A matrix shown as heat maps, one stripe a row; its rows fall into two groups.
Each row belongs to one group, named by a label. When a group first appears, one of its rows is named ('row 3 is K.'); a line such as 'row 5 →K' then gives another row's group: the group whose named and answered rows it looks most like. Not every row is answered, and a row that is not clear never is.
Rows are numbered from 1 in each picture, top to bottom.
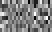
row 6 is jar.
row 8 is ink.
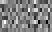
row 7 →ink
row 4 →ink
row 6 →jar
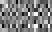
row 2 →jar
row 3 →ink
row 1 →jar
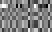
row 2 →jar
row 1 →ink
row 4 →ink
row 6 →ink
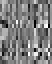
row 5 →ink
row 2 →ink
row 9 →jar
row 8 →jar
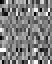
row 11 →jar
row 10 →jar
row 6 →ink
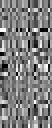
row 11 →ink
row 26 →jar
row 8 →jar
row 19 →jar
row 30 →jar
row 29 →ink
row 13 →jar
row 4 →ink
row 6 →ink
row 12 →ink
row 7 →ink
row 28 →ink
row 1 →ink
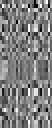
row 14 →ink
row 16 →jar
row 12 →jar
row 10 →jar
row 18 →jar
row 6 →jar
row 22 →ink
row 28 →jar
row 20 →jar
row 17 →jar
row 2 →ink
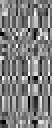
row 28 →ink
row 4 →jar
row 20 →ink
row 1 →jar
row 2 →ink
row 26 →ink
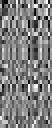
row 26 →jar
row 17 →jar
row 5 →jar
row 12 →ink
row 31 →jar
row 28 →ink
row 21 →ink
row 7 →ink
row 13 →ink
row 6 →ink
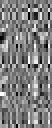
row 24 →jar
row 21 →jar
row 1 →jar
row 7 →jar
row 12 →jar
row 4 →ink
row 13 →jar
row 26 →ink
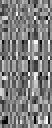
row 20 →jar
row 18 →ink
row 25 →ink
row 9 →ink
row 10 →ink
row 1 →ink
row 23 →jar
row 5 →jar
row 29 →ink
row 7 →ink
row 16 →ink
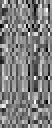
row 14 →ink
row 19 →ink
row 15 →jar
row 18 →ink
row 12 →jar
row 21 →ink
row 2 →ink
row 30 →jar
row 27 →jar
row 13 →jar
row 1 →jar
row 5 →ink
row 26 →jar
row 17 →ink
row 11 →jar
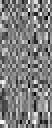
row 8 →jar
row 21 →jar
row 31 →jar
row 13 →jar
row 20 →jar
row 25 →jar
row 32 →jar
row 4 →ink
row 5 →jar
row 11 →ink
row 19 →ink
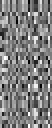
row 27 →ink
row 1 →ink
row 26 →ink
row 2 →ink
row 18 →jar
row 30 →jar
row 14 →jar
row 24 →ink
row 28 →jar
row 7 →ink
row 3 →ink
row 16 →ink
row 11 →jar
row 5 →jar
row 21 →jar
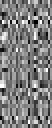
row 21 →jar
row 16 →ink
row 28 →ink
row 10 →jar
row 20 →ink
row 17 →jar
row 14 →ink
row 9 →jar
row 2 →jar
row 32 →ink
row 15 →jar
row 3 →ink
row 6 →ink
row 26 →ink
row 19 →ink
